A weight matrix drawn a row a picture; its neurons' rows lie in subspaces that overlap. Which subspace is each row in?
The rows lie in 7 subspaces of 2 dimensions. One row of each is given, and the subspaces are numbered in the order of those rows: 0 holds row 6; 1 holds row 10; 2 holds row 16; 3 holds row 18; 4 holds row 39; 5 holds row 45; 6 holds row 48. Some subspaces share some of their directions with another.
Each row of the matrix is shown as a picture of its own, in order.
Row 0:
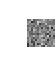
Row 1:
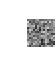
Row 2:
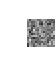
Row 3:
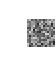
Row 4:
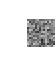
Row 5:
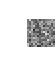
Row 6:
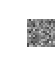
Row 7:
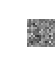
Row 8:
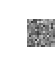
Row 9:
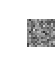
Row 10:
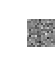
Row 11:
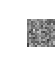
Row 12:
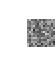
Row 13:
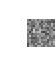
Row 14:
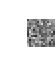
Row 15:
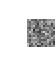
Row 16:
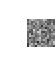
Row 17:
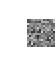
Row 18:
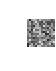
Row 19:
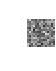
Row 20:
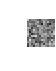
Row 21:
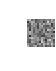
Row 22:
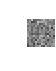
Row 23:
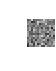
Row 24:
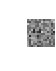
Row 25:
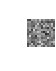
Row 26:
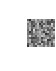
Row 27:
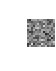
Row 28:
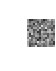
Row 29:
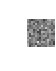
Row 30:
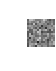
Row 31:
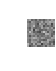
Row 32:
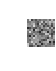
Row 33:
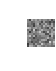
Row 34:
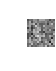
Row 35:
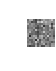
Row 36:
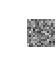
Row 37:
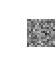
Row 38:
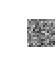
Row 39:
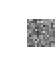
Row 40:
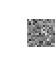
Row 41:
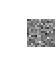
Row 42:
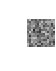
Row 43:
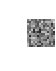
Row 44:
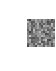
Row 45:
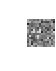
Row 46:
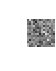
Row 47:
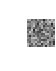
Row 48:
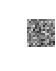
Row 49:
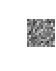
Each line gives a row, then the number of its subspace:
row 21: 6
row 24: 5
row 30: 2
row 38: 6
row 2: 1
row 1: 6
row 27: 5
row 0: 4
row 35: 4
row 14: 1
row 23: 4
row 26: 6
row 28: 2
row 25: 1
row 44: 6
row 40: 3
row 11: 2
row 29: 2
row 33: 0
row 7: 0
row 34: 0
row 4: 6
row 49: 3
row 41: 1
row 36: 0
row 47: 3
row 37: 1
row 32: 0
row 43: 5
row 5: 3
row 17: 5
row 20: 1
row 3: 3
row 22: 4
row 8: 4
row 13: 5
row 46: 3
